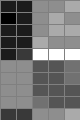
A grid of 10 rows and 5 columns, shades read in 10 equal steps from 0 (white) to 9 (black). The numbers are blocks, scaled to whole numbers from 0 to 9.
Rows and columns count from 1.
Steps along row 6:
same up same down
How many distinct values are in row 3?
3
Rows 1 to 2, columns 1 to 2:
8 8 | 9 8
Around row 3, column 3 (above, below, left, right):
4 3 8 3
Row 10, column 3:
4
